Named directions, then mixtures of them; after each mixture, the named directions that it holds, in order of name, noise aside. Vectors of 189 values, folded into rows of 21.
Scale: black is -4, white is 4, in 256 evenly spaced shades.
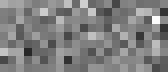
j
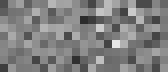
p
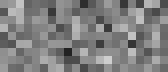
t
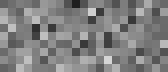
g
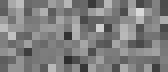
j, p, t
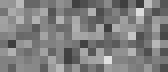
g, j, t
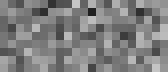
g, j, p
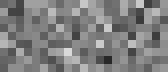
t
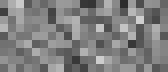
p, t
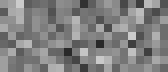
t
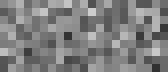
j, p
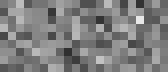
p, t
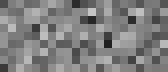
g, p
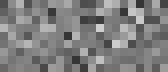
p, t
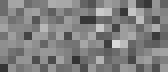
p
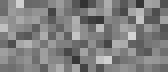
g, p, t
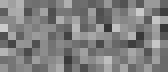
j, t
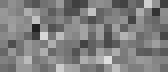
g, t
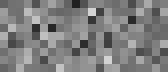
g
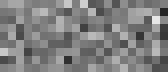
j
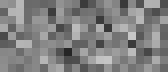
t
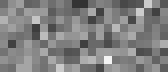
g, t
